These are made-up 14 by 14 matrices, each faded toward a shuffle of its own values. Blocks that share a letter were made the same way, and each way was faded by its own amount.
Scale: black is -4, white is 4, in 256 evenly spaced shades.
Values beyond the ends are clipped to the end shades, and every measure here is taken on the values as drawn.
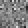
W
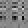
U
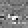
W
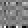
U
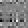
U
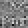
W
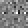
W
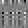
U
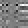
U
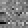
W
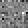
W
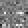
W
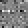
W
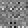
W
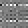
U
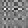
U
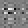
U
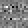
W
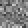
W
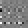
U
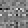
W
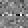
W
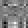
U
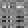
U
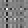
U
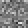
W
